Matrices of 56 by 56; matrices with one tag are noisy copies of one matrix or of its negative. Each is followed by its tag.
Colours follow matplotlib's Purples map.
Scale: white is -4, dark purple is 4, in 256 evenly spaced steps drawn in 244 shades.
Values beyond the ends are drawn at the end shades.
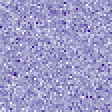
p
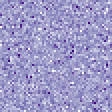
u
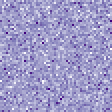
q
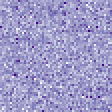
p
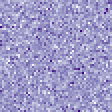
u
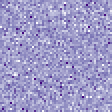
p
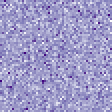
q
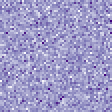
q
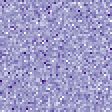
q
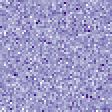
p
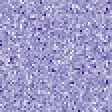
u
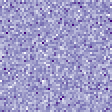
q
